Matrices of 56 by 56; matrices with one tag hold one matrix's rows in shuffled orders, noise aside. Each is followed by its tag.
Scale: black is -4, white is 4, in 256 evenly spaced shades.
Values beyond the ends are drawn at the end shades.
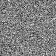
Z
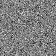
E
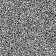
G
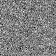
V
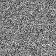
Z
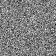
G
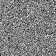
G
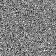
V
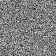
V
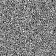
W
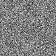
E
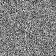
W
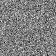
E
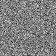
E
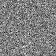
W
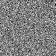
G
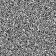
G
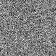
V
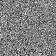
V
